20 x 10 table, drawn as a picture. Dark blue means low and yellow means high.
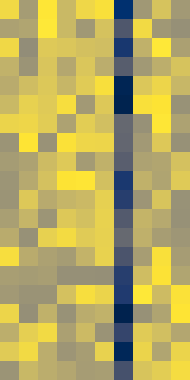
The bottom middle is the ninth with the lowest average. No overall slope runs across the table. Most values sit high, with a long tail of low ones. Column 7 differs from the columns beside it.
